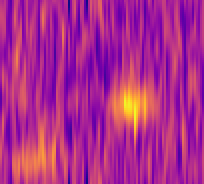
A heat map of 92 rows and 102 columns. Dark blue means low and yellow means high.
Bumps: two. Grain: streaks running down. Average level on the scale: 40%.
